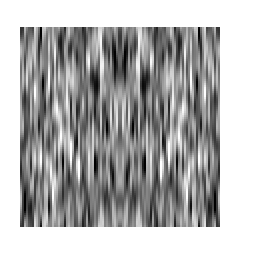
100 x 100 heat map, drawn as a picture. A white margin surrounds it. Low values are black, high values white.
Mirror symmetry: left to right. Histogram: bell-shaped. Slope: none. Grain: streaks running down. Average level on the scale: 50%.
